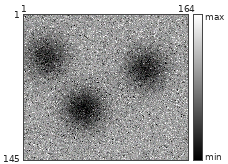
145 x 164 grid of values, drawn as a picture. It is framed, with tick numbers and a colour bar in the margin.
No overall slope runs across the table. Three dips sink into the field. The halves do not mirror each other.
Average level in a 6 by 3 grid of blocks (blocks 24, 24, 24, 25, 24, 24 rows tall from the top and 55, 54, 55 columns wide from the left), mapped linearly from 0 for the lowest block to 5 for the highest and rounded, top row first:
4 5 5
0 4 2
2 3 0
3 1 4
3 2 5
5 5 5
